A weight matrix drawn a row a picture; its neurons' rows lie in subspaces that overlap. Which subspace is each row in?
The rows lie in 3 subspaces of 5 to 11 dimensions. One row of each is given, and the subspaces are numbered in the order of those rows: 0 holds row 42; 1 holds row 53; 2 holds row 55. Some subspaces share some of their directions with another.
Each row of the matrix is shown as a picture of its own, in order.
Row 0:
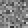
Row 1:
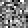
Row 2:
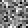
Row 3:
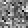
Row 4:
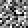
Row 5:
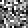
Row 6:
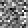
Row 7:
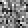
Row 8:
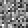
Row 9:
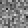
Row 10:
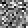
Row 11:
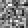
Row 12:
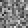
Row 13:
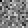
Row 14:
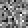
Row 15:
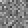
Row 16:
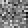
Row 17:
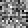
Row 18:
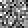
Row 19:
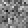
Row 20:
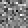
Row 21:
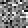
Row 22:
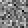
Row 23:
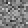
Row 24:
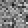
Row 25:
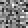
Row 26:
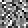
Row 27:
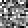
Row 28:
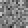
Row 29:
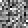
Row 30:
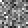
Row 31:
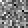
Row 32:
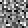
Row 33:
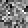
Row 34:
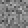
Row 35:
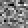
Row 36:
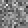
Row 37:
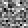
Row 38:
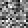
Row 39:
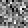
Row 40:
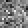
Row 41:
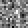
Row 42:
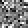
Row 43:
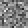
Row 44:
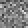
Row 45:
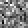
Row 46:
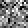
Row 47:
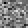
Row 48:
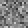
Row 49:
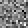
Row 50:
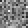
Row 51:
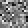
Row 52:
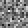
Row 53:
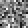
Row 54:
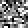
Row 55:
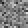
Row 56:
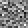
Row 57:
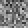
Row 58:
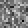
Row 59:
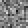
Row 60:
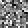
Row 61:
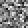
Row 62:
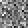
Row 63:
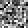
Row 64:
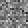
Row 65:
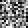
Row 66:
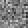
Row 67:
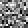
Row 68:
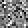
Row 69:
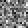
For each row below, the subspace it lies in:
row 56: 0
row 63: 1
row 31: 2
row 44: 1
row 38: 0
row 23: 0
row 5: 1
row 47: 2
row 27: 0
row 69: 0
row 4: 0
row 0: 1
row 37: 0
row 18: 0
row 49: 0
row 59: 0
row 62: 2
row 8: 0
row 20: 1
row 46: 1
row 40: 1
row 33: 1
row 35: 1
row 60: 2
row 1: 1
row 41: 0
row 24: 1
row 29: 0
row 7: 0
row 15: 0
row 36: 1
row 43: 1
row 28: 0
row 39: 1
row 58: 1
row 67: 1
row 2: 0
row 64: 0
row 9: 1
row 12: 2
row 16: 2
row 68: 2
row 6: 0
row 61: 1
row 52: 0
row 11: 0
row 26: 2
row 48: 1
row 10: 0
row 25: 0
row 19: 1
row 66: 2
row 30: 2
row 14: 1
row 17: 0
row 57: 1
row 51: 1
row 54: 1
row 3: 1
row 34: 1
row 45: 1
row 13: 0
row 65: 0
